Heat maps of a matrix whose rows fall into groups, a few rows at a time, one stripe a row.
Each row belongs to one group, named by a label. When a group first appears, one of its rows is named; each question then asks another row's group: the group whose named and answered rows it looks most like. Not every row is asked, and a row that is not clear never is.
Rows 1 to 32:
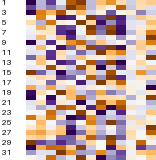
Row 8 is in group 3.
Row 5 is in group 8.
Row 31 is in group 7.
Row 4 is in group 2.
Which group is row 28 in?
2
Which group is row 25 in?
2
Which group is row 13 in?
2
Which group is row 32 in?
8
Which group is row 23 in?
8
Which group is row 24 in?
3
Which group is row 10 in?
2
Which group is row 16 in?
2
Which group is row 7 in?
2
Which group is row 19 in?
7
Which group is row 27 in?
3
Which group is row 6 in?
2
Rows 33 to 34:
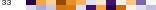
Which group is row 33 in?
7
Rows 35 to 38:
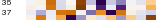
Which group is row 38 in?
3
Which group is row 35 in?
8
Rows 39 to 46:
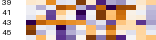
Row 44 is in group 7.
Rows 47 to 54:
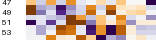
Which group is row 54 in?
8
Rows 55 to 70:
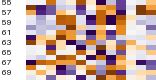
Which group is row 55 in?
8
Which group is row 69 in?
2
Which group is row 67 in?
7
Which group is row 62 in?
7
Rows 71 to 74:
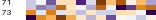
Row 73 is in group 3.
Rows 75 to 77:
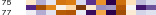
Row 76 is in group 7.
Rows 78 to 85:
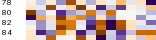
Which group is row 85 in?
8
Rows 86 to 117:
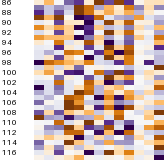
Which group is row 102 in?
8
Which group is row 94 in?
8
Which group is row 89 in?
3
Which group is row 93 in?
3
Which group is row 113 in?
3
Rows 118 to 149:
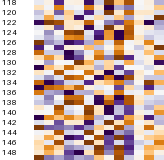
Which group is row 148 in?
2
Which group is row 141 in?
7
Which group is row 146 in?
8
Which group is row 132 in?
8
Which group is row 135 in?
7
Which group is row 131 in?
7
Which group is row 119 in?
8
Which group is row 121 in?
3
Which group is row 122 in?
7
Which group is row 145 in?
2
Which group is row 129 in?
2
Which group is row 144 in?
8
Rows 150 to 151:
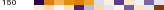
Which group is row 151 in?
3
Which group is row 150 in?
7
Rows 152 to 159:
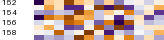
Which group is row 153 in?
2
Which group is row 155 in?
7
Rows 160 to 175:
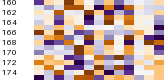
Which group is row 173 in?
2
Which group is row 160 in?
7
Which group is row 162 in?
8
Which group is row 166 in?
3
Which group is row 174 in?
8
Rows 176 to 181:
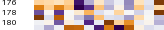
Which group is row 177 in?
3
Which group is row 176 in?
3
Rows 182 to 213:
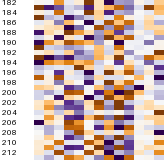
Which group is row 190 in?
7
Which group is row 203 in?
2
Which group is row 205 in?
2
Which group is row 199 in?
2
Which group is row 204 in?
3
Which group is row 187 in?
2
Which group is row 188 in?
7
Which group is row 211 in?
2
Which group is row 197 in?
3
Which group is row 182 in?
8
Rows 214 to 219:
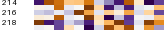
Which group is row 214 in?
7
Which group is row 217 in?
8
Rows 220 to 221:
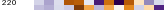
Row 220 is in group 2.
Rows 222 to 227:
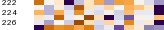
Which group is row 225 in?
8
